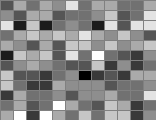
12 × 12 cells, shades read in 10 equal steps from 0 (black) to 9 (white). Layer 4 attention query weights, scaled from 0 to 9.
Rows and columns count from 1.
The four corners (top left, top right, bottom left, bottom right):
3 6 6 5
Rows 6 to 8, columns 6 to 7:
8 4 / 3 3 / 5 0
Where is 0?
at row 8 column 7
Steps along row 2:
down up same down up same up up down up up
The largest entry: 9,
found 4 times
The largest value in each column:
8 9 7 9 9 8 8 9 8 7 8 8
